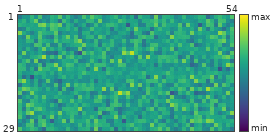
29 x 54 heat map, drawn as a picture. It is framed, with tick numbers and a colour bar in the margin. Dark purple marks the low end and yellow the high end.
Stripes: none. Seam: none. Symmetry: a half turn. Slope: none. Average level on the scale: 60%. Histogram: bell-shaped.
